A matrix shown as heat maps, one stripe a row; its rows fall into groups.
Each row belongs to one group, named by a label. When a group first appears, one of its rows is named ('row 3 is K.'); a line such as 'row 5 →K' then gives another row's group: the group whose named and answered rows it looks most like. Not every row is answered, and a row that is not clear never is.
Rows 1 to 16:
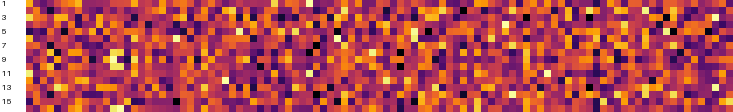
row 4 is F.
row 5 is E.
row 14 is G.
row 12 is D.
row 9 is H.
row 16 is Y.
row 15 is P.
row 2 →G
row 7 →G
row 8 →Y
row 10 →Y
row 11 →D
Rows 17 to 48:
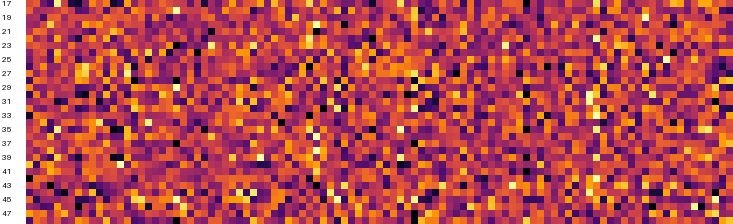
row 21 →F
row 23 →F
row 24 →H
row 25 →F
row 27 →D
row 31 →E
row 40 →Y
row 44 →E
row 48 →P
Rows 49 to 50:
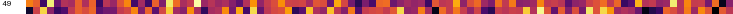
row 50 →E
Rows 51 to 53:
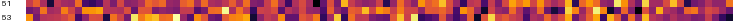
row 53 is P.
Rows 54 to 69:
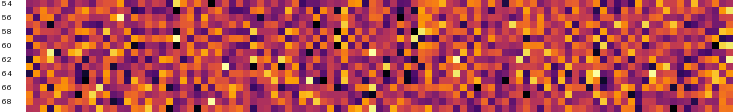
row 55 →P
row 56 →Y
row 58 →P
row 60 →P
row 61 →Y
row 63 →D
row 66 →H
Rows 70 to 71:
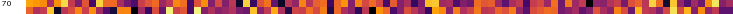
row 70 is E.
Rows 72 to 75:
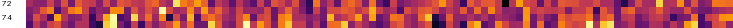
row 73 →Y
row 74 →H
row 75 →H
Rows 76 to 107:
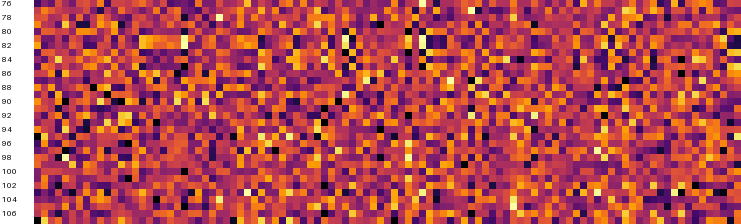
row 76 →E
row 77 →F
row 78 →F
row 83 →P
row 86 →H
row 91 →G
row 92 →Y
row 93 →F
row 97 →E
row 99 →D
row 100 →P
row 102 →G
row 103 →E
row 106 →G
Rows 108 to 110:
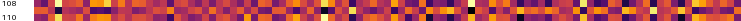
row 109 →G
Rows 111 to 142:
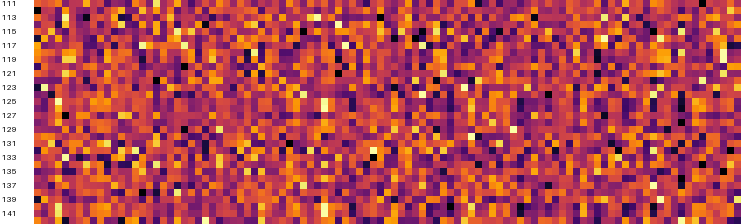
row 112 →H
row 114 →H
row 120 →P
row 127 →Y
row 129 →F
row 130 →F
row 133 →H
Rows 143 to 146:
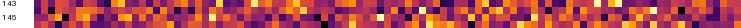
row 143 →H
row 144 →E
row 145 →Y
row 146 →G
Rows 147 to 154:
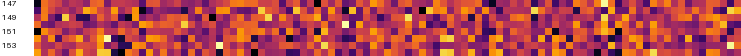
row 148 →P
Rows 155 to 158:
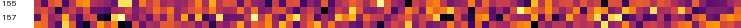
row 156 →G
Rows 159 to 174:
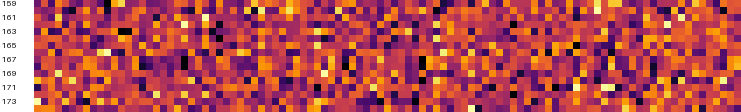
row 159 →H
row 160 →E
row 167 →P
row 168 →P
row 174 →F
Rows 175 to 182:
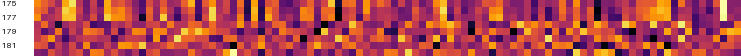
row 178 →G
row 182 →D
